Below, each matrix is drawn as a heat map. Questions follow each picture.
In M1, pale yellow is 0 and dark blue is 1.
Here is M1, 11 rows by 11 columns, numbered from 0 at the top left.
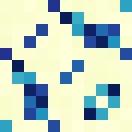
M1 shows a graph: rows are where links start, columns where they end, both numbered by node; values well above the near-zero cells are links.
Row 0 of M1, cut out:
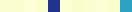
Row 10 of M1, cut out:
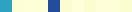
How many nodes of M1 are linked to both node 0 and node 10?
1
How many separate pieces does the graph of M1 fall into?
2
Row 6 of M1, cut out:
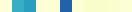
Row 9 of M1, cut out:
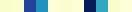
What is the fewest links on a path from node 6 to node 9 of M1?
2
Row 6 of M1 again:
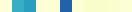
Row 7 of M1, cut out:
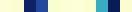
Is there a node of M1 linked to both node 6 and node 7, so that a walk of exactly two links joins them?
yes
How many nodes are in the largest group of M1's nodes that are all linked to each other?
5
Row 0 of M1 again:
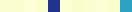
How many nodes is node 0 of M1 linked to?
2
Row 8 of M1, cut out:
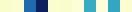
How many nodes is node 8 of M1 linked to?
4
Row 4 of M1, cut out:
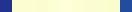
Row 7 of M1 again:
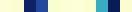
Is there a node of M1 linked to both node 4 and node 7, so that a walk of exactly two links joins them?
no
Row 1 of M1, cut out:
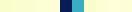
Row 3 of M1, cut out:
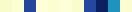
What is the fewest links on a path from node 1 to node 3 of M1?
3
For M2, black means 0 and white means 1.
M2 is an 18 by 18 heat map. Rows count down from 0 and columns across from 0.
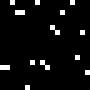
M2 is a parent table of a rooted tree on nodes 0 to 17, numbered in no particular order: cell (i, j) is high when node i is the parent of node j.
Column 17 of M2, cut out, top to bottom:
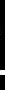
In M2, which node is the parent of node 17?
14
